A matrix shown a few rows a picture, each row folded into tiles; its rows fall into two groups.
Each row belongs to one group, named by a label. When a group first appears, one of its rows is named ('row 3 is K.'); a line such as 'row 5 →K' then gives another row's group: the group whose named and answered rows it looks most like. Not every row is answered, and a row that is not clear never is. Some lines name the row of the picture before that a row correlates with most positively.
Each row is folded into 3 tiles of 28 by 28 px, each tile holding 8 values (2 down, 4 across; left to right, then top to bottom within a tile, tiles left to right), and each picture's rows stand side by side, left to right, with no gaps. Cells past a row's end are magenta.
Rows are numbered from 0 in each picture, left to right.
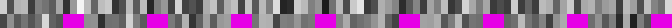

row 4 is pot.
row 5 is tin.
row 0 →pot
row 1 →pot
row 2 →tin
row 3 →tin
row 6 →tin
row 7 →pot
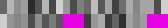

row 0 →tin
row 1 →tin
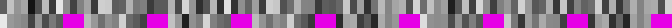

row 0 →tin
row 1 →pot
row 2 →pot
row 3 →pot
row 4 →tin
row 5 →tin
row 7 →tin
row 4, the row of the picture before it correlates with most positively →1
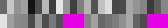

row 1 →pot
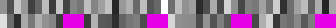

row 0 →pot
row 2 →tin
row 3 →tin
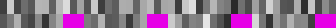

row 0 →tin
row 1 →tin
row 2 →pot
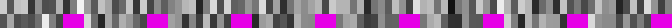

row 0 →pot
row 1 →pot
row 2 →pot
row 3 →tin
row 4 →tin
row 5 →tin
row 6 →pot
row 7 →tin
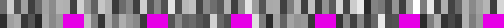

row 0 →tin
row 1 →pot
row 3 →pot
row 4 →pot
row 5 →tin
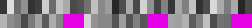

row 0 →tin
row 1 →tin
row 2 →tin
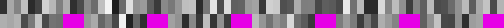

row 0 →tin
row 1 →pot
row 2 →pot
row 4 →tin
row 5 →tin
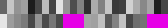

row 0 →tin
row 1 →tin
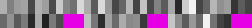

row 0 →pot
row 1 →pot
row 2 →pot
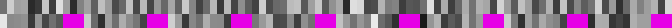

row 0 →tin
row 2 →pot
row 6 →pot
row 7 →tin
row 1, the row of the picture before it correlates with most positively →1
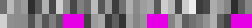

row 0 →tin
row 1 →tin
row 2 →pot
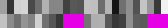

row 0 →pot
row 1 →tin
